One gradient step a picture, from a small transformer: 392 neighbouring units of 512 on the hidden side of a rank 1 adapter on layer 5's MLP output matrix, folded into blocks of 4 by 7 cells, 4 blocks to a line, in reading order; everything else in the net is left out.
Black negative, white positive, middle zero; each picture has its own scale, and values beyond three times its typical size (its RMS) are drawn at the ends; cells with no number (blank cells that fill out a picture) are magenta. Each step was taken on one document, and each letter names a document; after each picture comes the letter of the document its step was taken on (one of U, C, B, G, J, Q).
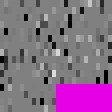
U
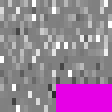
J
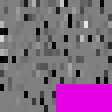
U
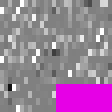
J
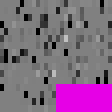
U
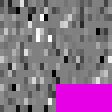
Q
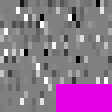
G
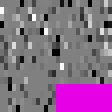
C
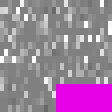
C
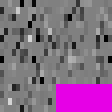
Q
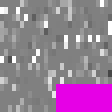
C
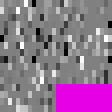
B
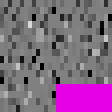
J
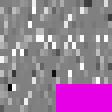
B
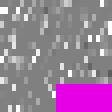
C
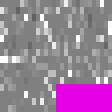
C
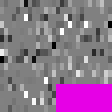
U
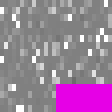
J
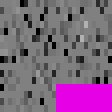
G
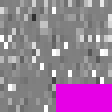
J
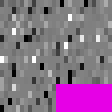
B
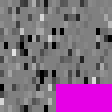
Q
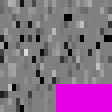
Q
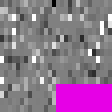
J
